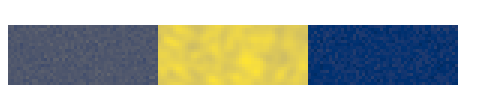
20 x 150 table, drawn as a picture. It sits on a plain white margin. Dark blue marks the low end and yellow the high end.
It is made of 1 by 3 panels. Panel 1,1: low, fine-grained, faint in contrast. Panel 1,2: very high, blotchy, faint in contrast. Panel 1,3: very low, fine-grained, faint in contrast.
